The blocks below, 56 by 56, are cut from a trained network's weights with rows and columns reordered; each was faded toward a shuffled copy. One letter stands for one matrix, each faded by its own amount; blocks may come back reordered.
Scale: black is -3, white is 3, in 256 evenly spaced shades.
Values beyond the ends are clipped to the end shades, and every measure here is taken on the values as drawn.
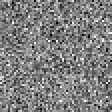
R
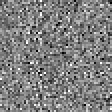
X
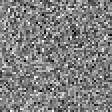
R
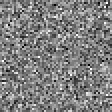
R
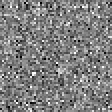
X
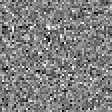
X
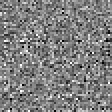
X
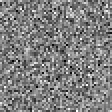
R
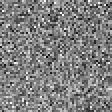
R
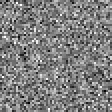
R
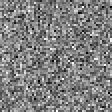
R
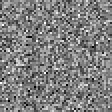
R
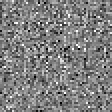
X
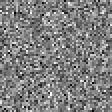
R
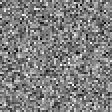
R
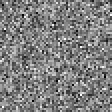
R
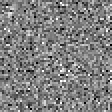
X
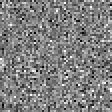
X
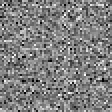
X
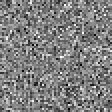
R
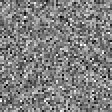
R
